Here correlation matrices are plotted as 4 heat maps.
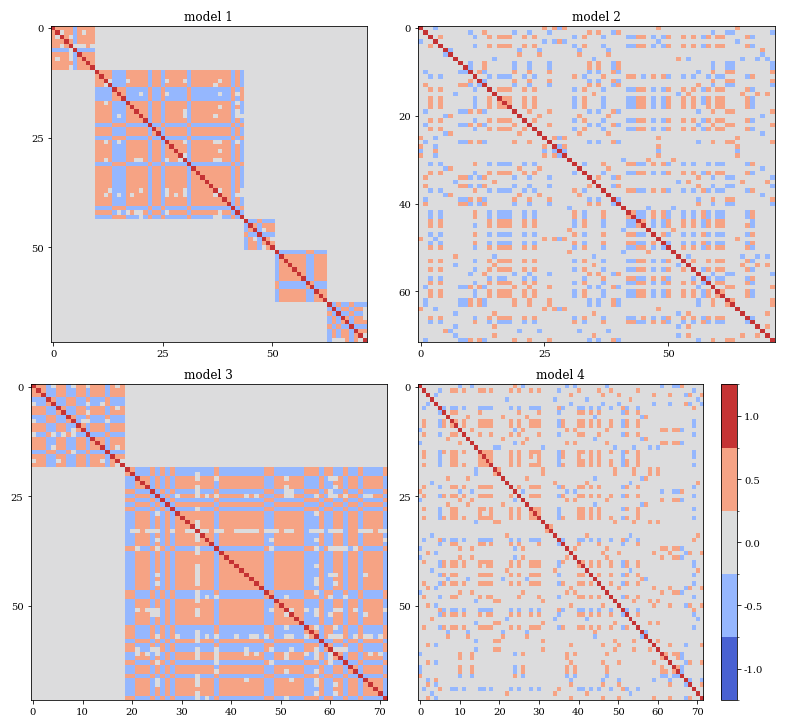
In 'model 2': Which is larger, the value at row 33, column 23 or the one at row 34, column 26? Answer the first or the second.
the first
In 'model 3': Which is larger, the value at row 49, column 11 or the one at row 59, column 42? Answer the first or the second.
the first
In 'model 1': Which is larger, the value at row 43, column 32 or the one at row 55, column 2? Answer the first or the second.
the second
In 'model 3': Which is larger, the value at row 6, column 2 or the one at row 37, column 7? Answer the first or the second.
the first
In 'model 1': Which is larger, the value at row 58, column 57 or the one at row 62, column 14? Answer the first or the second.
the second
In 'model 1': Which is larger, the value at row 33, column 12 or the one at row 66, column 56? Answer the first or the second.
the first
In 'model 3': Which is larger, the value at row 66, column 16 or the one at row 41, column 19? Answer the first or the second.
the first
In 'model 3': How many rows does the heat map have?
72
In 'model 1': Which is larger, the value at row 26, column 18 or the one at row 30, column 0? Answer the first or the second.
the first
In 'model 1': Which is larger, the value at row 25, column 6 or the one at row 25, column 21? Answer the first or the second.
the first
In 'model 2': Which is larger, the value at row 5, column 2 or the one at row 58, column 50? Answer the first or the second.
the second
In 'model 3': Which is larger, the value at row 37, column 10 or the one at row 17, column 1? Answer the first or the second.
the second
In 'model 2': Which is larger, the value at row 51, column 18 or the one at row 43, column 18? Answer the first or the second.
the first
